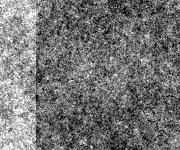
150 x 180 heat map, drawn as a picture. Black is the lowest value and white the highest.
Grain: blotchy. Stripes: none. Seam: vertical, 20% of the way across, the left part higher.
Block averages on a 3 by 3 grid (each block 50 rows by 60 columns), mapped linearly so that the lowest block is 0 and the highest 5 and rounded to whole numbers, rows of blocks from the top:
5 1 1
4 2 2
5 0 1
